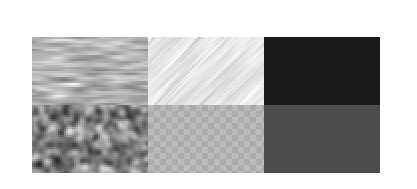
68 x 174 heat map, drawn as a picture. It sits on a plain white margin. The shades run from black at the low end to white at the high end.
The table splits into 2 rows of 3 panels. Panel 1,1: high, streaked across. Panel 1,2: very high, slanting up to the right, faint in contrast. Panel 1,3: very low, flat. Panel 2,1: middling, blotchy, strong in contrast. Panel 2,2: high, checkered, faint in contrast. Panel 2,3: low, flat.
